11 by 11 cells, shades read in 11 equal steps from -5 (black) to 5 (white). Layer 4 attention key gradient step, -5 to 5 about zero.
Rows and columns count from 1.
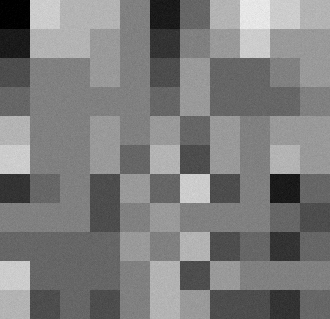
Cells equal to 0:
34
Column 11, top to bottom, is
2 1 1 0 1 1 -1 -2 -1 0 -1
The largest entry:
4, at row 1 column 9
